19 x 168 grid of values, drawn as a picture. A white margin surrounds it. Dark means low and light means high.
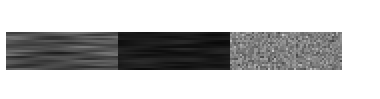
The table splits into one row of 3 panels. Panel 1,1: low, streaked across. Panel 1,2: very low, streaked across, faint in contrast. Panel 1,3: middling, fine-grained.
